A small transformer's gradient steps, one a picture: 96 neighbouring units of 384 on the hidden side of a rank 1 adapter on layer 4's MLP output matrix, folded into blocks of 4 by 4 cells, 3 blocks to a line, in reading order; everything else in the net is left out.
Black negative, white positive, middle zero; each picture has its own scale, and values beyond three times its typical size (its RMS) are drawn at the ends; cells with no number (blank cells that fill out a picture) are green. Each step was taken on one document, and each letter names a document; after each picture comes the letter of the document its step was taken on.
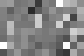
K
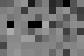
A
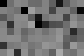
K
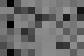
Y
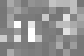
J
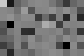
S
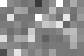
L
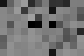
A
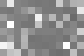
S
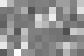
Y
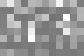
L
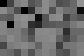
K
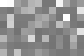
L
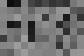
J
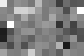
S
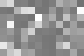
Y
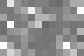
Y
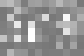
J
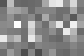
J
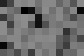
K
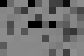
A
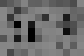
J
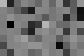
K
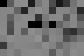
A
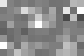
S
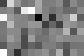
Y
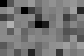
K
